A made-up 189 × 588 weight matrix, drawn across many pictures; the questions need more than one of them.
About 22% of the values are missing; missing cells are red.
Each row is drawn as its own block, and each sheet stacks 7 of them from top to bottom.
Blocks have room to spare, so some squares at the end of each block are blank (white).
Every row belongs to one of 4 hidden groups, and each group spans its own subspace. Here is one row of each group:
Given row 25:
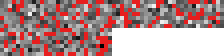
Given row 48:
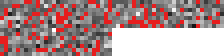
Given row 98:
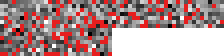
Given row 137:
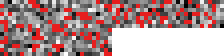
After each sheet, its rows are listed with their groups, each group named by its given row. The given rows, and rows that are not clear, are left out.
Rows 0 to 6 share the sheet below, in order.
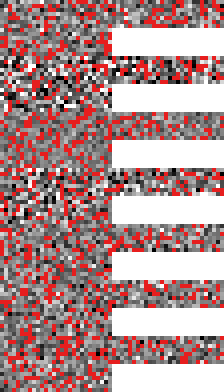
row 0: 48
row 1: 25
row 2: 137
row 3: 48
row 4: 137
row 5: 98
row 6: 98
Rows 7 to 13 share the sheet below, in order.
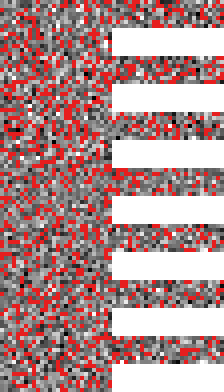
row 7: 137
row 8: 137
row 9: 48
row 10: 48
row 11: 48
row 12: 137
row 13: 48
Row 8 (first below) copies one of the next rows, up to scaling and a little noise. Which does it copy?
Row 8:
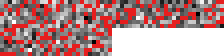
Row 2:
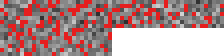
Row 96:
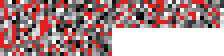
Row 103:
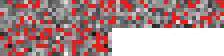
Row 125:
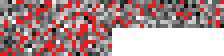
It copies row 125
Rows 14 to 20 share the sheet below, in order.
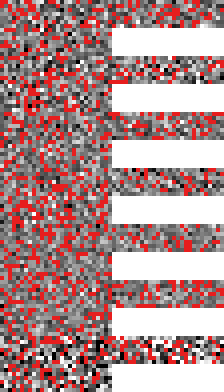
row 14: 48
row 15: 25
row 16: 25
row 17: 98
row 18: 25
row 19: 98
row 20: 137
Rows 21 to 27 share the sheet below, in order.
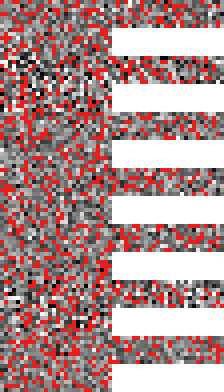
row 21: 98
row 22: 137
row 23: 98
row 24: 25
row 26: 48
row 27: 25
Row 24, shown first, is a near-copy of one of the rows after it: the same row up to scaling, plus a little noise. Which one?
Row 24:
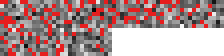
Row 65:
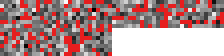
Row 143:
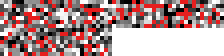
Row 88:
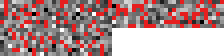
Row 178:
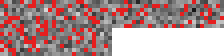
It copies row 65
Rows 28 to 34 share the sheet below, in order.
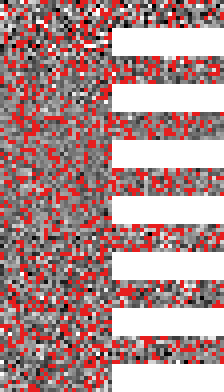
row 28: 98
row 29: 48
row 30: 98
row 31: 137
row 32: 25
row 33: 137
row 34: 98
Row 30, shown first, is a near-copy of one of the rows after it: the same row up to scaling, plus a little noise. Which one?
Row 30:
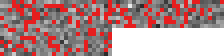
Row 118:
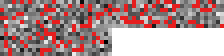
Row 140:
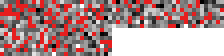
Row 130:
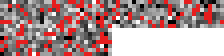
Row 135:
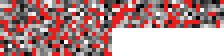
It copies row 135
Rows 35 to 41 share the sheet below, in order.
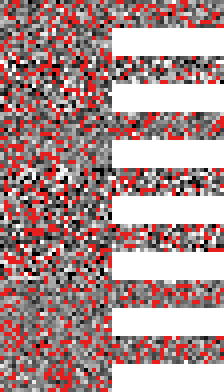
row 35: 48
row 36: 137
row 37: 137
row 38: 25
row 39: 25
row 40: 48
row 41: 98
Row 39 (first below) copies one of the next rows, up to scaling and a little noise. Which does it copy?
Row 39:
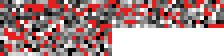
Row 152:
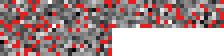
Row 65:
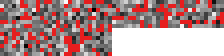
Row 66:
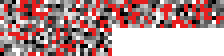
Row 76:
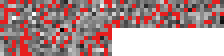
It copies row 152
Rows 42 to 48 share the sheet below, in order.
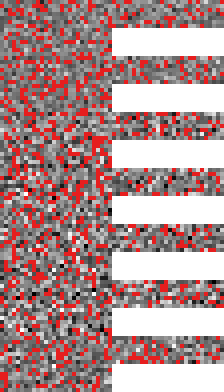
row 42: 48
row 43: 98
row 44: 25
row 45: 48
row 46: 98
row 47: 25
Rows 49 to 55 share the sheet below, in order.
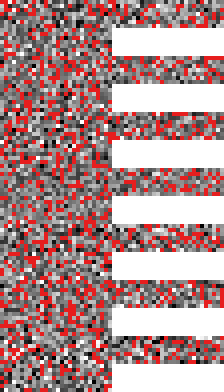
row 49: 137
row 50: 25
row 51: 48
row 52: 137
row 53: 137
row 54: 48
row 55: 137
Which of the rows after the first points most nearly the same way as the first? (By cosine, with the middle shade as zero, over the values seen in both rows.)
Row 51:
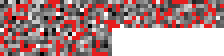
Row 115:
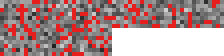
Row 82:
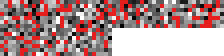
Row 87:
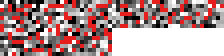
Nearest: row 115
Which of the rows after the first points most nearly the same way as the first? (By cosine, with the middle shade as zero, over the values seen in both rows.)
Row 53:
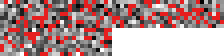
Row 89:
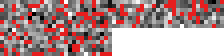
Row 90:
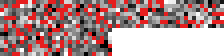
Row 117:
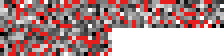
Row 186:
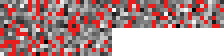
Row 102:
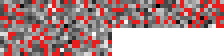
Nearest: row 117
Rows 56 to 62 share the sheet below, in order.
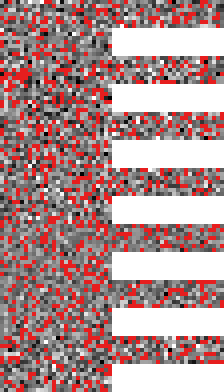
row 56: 48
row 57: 137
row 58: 98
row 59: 98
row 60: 137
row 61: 25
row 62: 48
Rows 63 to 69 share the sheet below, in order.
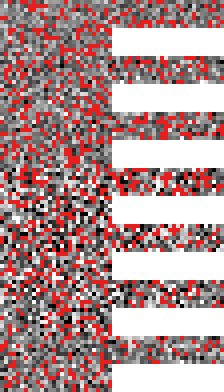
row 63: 25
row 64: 48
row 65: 25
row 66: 25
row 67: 137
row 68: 25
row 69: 25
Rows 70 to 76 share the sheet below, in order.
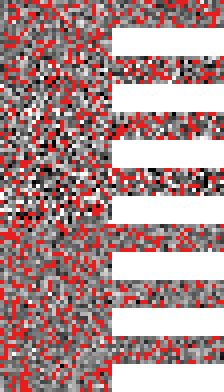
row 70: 137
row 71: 98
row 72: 48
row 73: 98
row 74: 137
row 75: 48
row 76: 25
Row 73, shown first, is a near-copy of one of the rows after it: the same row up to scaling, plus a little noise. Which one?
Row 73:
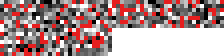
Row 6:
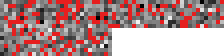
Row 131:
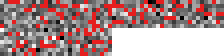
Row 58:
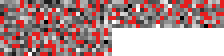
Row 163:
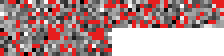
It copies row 131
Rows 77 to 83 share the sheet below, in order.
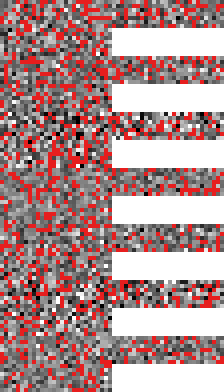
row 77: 25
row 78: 98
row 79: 137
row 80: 137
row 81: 98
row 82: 48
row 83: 98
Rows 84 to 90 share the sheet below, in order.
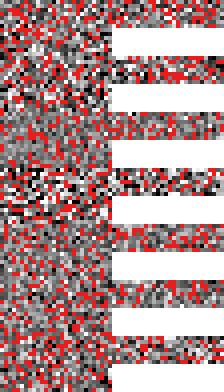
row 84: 98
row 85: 25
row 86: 98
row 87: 48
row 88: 25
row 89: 25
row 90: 137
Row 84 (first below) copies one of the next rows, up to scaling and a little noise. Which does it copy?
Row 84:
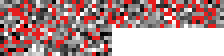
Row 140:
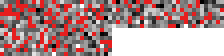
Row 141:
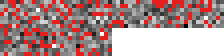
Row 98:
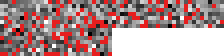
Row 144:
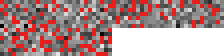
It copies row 144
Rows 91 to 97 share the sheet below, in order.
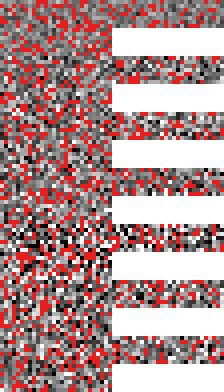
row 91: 48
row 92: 137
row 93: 25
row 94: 137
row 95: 48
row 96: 137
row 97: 98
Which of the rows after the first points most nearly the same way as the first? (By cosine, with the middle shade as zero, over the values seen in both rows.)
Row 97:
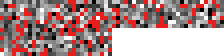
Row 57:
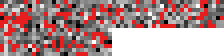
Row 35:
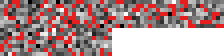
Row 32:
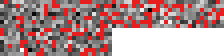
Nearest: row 35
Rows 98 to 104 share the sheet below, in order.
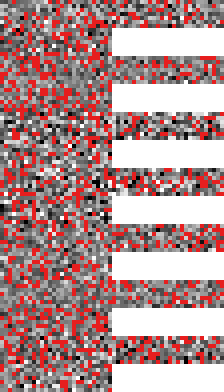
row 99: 98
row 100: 48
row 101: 98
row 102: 137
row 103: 137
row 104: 48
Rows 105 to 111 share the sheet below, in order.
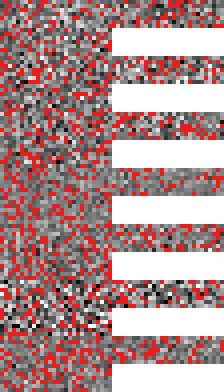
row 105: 137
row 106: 48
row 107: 137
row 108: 48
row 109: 137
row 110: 98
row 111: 25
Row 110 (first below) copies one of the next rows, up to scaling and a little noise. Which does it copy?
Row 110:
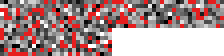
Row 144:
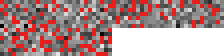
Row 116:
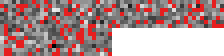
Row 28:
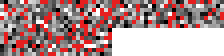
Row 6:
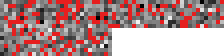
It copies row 28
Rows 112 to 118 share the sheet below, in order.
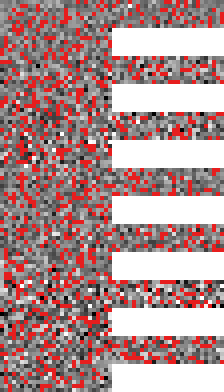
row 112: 98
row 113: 98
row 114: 98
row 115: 25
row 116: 98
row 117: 137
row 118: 98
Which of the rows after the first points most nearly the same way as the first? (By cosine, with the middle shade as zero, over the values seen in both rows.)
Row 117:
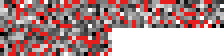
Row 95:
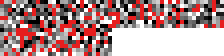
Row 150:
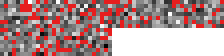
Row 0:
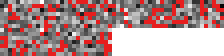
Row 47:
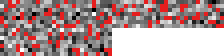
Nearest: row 150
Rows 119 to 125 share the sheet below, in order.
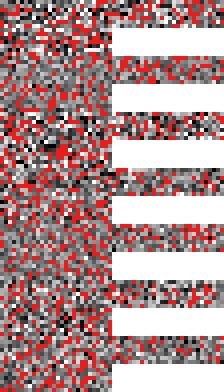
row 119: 98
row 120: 137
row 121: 25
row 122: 25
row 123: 98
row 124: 25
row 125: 137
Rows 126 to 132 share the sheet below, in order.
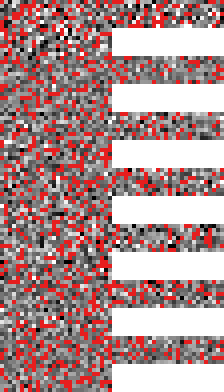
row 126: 137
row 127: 48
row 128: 48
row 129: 98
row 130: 98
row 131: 98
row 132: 98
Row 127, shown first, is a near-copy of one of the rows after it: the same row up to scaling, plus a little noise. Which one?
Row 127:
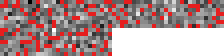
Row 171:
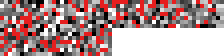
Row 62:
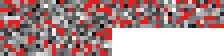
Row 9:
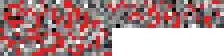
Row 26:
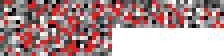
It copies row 62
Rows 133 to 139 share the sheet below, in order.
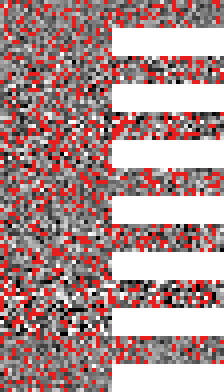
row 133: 25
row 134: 98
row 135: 98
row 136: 137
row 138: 25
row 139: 98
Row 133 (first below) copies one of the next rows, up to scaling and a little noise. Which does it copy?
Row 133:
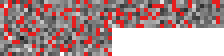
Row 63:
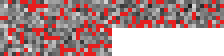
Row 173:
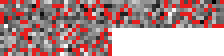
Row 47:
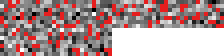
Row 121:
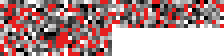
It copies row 63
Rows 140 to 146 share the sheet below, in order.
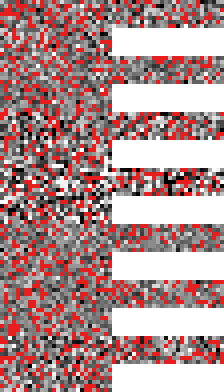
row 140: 98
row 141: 98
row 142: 137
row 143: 25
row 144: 98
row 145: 137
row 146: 137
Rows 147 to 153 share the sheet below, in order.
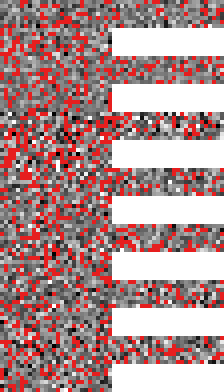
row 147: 137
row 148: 48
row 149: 137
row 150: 48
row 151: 48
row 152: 25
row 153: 137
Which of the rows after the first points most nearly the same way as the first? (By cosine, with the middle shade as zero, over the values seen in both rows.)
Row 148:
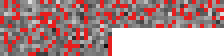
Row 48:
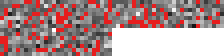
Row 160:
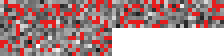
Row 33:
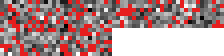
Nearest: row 33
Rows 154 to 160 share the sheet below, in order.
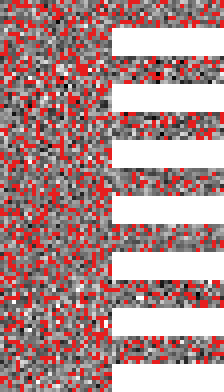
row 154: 48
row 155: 137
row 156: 25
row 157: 25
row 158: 48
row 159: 137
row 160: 48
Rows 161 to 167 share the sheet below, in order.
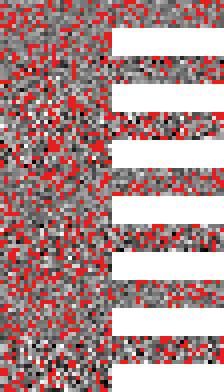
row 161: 48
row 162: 48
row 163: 98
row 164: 98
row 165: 48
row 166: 98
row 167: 137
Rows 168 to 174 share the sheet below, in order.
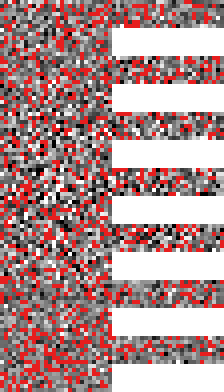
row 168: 48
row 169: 98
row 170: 48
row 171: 48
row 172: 137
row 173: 25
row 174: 98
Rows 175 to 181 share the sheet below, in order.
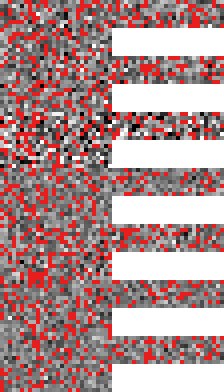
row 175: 137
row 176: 48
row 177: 98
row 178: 25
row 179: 25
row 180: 98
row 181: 25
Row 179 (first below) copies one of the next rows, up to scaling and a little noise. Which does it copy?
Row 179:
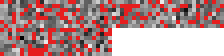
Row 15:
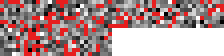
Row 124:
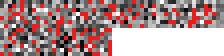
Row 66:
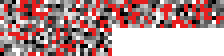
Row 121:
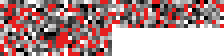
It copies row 66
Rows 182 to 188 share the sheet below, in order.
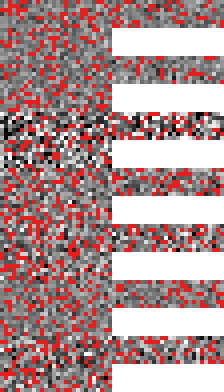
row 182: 137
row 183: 25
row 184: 137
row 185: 48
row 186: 25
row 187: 48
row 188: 137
